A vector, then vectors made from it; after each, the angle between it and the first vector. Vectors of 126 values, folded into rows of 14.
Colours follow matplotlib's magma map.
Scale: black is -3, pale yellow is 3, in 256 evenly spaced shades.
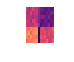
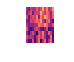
partly opposed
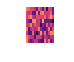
orthogonal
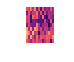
partly aligned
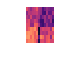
nearly parallel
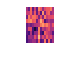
partly opposed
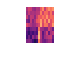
nearly opposite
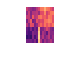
nearly opposite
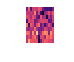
partly aligned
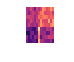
nearly opposite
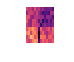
nearly parallel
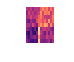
nearly opposite
